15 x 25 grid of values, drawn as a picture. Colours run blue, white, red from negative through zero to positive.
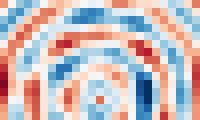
There is no overall slope. The ninth with the highest average is the bottom left. Rings spread out from the bottom middle. The texture is blotchy. The bottom right is the ninth with the lowest average.
